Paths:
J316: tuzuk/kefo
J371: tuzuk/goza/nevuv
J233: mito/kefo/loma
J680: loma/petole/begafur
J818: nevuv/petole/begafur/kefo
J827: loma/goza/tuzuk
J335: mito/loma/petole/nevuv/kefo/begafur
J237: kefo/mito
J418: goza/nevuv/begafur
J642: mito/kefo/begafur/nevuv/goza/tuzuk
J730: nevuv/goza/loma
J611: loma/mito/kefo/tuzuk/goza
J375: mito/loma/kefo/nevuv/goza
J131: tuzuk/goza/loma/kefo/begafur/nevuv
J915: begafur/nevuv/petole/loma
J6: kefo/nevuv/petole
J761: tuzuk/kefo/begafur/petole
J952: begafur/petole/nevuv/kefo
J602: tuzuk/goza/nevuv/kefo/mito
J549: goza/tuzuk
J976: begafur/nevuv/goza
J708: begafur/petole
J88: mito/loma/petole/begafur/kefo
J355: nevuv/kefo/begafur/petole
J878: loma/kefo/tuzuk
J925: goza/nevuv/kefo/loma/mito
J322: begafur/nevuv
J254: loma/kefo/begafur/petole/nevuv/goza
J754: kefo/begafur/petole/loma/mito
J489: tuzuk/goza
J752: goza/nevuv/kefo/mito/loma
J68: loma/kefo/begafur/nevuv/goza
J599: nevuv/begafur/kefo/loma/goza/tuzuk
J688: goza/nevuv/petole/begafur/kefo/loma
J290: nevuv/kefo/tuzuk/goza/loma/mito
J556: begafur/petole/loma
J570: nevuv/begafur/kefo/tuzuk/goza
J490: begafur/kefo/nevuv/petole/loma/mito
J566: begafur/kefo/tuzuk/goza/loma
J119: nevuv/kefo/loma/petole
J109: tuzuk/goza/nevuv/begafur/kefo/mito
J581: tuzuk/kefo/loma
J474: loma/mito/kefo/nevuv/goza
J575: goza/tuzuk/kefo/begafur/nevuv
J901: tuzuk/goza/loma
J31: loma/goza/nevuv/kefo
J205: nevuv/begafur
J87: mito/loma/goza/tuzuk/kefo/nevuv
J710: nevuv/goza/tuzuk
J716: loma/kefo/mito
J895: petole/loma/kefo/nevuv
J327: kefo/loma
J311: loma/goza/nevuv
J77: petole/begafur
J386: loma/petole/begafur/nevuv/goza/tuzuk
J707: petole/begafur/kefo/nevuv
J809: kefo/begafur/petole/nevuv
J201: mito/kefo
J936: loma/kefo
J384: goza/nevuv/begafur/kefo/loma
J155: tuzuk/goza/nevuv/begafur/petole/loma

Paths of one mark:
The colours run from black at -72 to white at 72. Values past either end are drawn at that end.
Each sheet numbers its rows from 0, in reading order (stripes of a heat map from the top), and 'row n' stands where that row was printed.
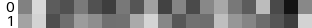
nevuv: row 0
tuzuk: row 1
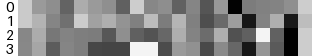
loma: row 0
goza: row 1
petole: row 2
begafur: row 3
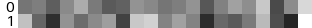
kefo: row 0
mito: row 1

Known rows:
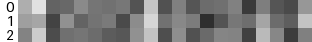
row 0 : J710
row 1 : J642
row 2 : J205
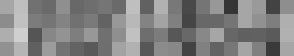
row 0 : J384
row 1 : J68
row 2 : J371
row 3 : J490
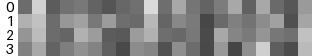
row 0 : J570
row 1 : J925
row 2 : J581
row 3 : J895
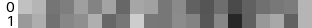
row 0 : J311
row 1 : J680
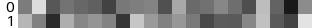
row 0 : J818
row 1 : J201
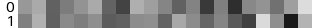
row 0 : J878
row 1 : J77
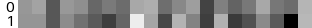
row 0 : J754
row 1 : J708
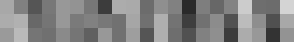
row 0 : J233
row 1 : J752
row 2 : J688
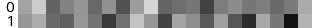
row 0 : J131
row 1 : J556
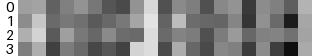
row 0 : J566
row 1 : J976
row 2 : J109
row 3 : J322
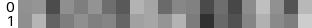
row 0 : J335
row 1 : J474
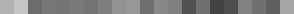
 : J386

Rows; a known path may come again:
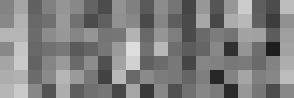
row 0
J895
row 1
J119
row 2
J925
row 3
J976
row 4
J131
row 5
J936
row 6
J730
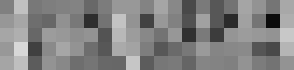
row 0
J254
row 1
J556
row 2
J716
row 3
J316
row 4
J290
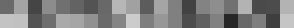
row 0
J809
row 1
J549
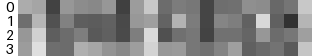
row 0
J87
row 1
J707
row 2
J599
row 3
J489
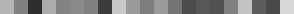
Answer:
J201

